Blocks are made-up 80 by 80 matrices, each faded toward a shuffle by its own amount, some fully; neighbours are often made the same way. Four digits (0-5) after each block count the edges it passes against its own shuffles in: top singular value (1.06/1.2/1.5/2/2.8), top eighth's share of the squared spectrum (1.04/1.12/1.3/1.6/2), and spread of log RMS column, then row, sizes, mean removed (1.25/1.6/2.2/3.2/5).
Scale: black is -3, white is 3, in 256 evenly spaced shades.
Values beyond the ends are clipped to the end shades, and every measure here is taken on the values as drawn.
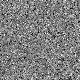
0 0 0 1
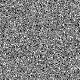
0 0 0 1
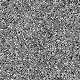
0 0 0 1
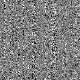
1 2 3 0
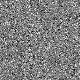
0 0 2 0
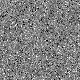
0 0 0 0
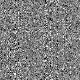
1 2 3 0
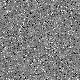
1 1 0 0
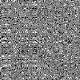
4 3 2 2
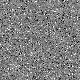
1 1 0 0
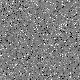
0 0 0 0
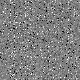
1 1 2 0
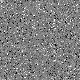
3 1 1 0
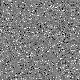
2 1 0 0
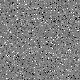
3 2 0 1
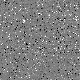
3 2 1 0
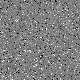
0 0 0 0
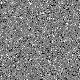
2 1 0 0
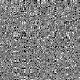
4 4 2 2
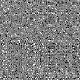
4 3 2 2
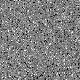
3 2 0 0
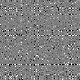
5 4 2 3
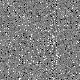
1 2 2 0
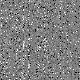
1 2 2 0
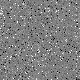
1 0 0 0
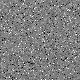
0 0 0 0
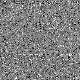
1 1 1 2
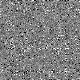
1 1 1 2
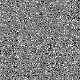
1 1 1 2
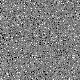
0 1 0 2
